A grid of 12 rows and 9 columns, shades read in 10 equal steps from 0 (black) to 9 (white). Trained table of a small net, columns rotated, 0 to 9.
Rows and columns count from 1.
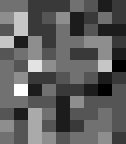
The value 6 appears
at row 10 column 3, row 11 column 3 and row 12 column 3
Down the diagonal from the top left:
4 7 2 2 4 4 3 0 3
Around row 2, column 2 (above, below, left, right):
4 7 5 2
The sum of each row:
24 31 24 35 29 39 26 26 29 28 31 36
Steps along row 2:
up down up up down up up down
